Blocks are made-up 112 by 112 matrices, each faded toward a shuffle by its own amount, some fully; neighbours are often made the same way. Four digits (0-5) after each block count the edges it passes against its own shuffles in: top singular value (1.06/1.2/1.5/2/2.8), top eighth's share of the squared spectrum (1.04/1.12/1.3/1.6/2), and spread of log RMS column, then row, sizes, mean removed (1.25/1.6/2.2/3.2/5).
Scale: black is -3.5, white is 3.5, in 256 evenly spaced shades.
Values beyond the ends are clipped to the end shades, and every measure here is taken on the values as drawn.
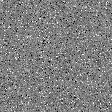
0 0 0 0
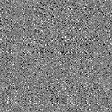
4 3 2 2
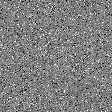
1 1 0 0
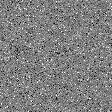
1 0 0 0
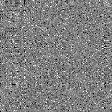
4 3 2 2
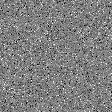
2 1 0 0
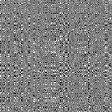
5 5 4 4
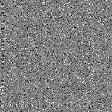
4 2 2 1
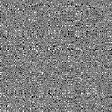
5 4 3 3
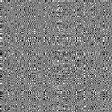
5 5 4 4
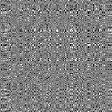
5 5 4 4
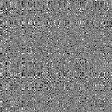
5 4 3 3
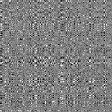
5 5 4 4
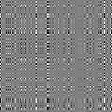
5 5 5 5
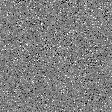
2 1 0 0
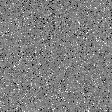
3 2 0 0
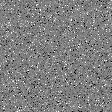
0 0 0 0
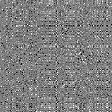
5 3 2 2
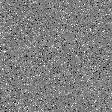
0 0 0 0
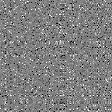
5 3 2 2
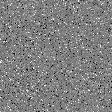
3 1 0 0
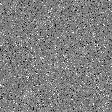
0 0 0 0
